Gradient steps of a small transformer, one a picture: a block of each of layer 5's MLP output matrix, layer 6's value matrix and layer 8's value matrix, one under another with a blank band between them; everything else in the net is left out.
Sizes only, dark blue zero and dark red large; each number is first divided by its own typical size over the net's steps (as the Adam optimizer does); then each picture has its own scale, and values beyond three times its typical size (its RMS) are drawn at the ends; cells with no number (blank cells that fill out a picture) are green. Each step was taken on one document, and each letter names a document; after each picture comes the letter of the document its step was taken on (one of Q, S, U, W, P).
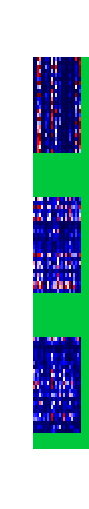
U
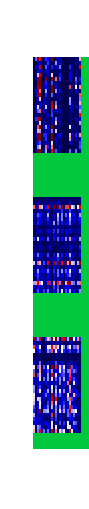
U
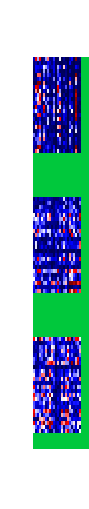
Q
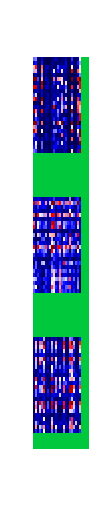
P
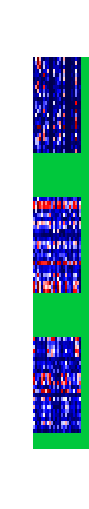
Q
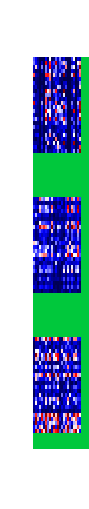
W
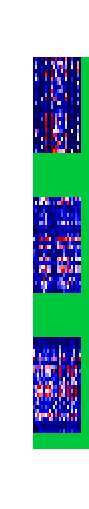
P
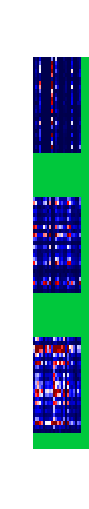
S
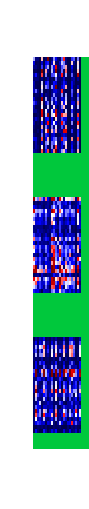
P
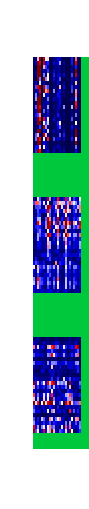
Q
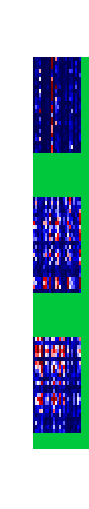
S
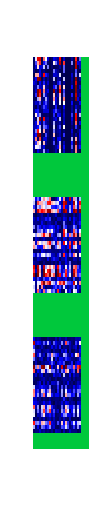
Q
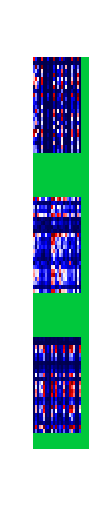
P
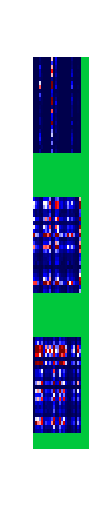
S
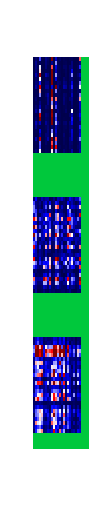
S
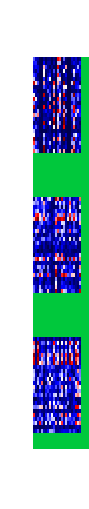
W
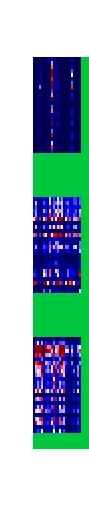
S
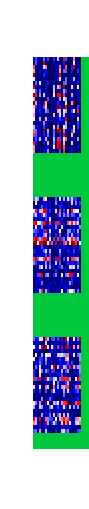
W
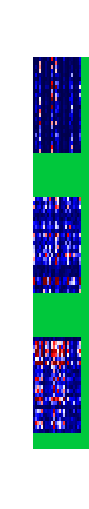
S
